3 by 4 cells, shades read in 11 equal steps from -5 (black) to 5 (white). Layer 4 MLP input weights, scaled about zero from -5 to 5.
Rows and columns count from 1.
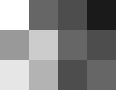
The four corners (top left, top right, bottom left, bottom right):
5 -4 4 -1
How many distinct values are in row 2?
4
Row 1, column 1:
5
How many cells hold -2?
3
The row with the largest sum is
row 3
